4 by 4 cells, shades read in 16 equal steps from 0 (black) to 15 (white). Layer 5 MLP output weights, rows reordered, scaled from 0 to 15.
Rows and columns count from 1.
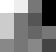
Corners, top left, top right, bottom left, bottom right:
15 0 8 4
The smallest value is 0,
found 2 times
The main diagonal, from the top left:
15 7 6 4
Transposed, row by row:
15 12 12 8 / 14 7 7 7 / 7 5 6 8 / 0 0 7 4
